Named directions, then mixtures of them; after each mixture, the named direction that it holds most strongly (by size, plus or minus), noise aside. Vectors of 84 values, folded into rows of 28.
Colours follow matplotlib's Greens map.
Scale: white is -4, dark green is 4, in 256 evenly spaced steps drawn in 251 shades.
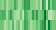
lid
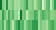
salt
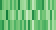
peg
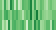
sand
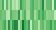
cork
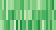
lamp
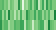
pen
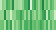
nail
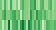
sand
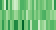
cork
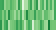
pen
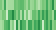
lamp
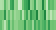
lid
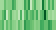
lid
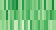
cork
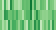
sand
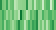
salt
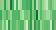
sand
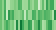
lamp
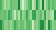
pen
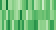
salt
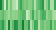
cork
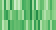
sand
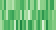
lamp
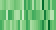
lid
